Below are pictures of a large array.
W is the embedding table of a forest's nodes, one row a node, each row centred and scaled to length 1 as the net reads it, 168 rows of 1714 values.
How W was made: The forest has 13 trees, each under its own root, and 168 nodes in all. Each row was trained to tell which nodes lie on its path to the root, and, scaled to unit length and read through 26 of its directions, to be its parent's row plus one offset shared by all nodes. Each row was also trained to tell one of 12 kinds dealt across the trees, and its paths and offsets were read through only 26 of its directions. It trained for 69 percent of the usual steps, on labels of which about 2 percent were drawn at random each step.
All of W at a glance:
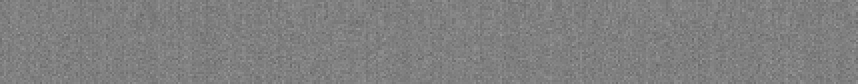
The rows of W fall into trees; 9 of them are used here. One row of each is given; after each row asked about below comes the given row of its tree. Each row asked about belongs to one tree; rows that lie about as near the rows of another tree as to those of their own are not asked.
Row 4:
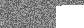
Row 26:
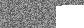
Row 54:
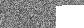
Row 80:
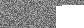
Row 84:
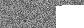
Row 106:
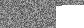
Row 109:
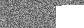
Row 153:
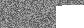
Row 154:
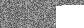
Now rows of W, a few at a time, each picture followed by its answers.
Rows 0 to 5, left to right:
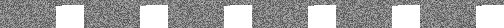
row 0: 109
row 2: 54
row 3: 4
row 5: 154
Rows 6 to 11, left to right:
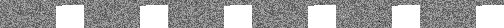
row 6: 80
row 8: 4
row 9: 80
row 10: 84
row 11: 153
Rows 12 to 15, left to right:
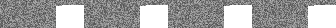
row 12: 153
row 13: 154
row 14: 154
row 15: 54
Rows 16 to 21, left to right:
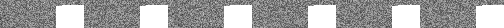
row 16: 80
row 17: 154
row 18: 154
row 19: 154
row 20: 80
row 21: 80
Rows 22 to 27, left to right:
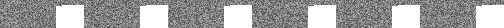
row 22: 106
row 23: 154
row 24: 4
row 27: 109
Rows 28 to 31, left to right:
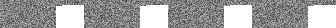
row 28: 80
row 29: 154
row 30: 4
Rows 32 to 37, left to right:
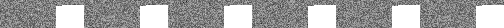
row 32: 54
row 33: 153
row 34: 26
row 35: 153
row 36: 154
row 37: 153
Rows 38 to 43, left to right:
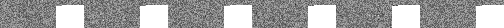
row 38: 54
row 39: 4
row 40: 153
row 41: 26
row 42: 106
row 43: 54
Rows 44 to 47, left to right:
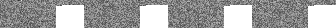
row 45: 84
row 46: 26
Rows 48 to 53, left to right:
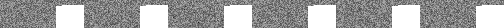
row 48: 4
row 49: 4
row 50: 106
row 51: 109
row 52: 54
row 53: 26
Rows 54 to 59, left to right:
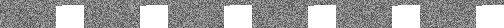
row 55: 106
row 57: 154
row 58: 84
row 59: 4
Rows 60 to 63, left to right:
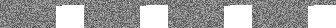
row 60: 84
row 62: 80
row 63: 4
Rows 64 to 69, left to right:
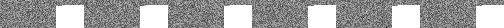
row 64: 106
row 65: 106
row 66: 106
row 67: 109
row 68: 4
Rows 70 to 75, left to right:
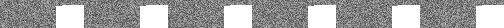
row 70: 80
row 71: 109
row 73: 109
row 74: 153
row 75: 154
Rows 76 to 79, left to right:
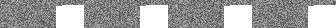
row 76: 80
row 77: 109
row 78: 54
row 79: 106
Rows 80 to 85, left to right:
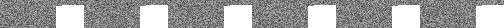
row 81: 153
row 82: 54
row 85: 109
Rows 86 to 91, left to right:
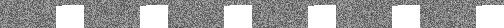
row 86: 109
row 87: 54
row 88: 4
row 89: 4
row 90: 154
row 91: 54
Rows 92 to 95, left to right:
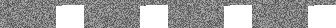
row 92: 80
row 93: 4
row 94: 80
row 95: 54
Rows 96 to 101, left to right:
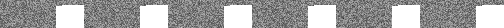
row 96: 106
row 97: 26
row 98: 80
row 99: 54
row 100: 4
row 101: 84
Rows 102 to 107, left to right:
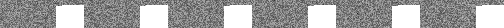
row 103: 154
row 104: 4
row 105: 154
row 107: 80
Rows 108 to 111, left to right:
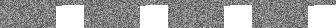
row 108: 106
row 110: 54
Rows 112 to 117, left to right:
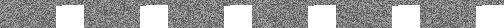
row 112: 4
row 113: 80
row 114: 80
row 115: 4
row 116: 154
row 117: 4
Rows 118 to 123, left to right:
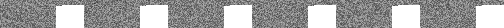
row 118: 154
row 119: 153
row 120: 109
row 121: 84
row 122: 153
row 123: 109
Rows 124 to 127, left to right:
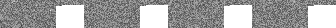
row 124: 109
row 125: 84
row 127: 106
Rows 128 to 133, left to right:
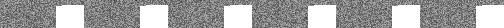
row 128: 106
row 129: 80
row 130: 153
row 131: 80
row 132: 153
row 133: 4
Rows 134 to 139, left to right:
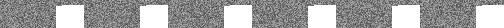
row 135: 84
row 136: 54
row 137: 109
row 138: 106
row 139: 154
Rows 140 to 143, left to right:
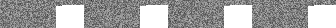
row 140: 153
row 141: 154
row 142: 109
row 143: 26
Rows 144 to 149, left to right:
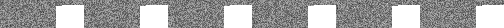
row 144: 106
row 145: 106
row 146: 109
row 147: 54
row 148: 54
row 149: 154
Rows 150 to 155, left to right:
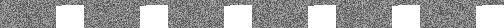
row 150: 54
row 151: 54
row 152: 80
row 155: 80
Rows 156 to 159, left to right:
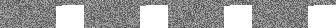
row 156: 84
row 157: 154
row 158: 80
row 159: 109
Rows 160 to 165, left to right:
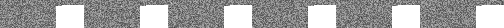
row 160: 154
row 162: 26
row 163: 106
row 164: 26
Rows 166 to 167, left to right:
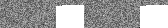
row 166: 80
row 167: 153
